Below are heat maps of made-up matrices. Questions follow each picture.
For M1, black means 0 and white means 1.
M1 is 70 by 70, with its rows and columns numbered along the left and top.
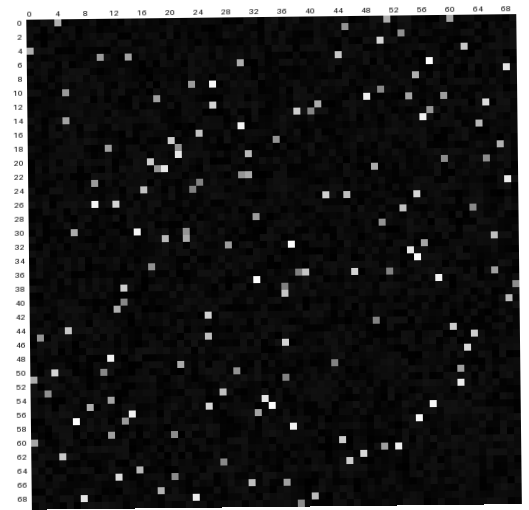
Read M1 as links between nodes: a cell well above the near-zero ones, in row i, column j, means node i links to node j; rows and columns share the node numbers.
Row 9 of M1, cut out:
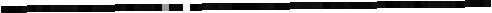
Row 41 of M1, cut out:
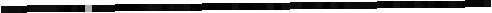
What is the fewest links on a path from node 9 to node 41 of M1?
3
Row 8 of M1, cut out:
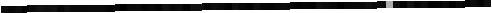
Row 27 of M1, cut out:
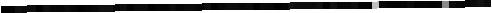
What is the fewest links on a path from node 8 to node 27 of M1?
5
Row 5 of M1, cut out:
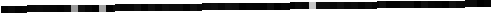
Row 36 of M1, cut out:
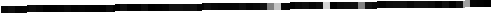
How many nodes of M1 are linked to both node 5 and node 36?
0
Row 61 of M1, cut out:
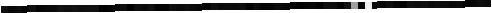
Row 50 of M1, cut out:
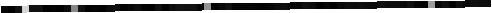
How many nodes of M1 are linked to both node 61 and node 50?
0
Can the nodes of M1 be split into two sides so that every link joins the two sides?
no
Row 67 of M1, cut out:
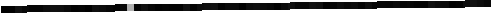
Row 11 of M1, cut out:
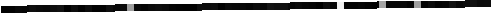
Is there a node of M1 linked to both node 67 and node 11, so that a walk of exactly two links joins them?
yes
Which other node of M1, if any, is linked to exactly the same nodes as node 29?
node 3
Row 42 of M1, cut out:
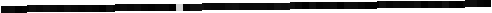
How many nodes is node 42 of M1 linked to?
1
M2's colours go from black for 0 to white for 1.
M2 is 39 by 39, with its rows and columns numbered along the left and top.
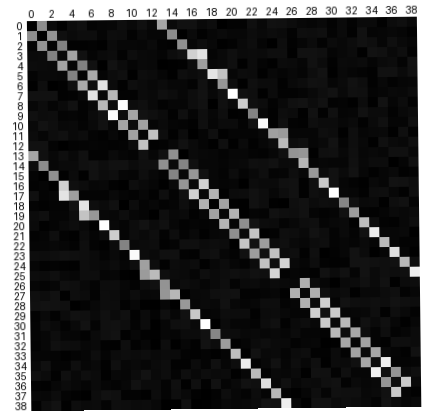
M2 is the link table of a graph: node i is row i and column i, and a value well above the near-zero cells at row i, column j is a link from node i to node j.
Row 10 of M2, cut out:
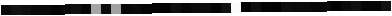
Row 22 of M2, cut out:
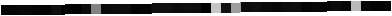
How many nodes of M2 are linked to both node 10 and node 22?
2
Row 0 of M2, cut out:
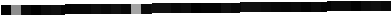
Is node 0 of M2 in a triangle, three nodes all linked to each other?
no
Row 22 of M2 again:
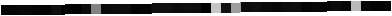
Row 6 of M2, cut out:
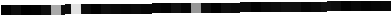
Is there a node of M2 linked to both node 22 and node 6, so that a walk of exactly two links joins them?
no
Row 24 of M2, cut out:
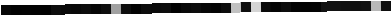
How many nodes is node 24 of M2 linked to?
4
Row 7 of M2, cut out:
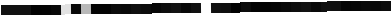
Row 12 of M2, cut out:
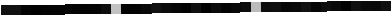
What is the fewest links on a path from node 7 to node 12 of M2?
5
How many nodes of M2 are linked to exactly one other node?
1
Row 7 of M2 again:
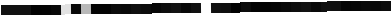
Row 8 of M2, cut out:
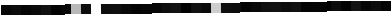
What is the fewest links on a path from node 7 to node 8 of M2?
1
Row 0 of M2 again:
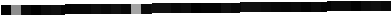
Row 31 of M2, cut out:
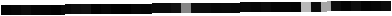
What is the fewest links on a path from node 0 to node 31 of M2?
6
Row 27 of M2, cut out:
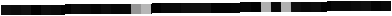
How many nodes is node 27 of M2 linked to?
4
